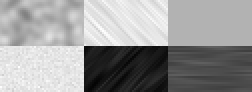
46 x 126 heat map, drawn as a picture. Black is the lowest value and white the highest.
The table splits into 2 rows of 3 panels. Panel 1,1: high, blotchy. Panel 1,2: very high, slanting down to the right, faint in contrast. Panel 1,3: high, flat. Panel 2,1: very high, fine-grained, faint in contrast. Panel 2,2: very low, slanting up to the right, faint in contrast. Panel 2,3: low, streaked across, faint in contrast.
